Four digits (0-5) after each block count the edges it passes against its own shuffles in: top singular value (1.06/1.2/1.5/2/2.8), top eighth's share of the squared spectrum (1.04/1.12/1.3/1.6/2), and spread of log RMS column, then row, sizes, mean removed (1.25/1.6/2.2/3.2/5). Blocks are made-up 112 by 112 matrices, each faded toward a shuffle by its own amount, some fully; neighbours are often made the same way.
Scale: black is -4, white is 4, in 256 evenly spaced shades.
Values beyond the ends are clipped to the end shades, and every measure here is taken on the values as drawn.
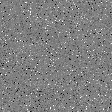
1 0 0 0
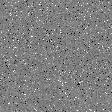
0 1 0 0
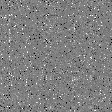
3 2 1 1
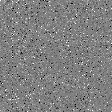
3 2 1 0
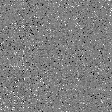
3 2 1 0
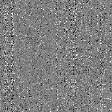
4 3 3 1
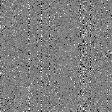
4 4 3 0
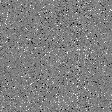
2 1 1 0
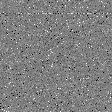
2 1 0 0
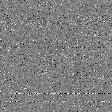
3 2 0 2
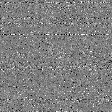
2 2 0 3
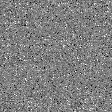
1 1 0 1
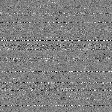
3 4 0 4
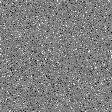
0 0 0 0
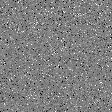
0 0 0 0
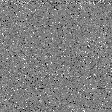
1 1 0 1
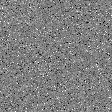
0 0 0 0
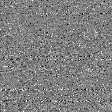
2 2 0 3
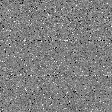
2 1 0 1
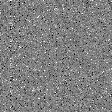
2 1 2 0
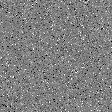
0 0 0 0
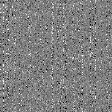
3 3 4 0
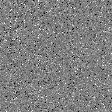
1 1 2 0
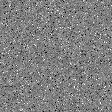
1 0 0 0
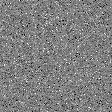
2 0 0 0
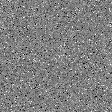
1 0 0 0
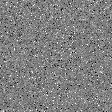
1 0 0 0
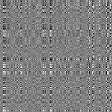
5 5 4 4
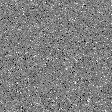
0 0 0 0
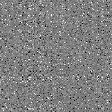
4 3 2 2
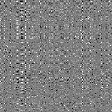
5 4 3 3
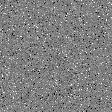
2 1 0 0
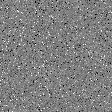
1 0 0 0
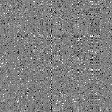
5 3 3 2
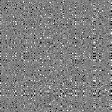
5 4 3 3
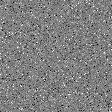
0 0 0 0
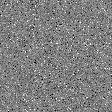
1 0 0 0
